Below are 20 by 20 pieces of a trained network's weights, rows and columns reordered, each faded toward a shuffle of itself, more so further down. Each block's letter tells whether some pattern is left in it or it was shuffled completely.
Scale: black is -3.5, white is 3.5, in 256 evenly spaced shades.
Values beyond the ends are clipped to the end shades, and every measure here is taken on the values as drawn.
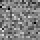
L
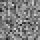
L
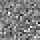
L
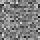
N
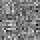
N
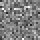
L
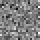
L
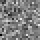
L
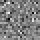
N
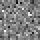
L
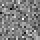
L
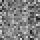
N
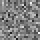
N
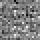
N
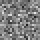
L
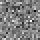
L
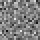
N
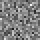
L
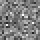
N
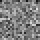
N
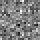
N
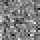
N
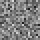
N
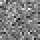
L
